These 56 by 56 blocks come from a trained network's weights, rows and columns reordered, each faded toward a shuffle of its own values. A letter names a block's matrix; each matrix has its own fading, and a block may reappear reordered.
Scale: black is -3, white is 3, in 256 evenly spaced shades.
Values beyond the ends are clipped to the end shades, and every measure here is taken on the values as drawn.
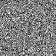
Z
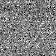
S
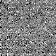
S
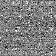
S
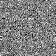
Z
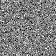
Z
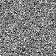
Z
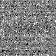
S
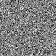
Z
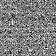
S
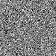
Z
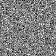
Z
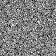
Z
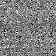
S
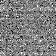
S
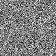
Z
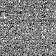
S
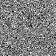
Z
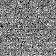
S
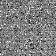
S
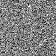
Z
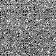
S
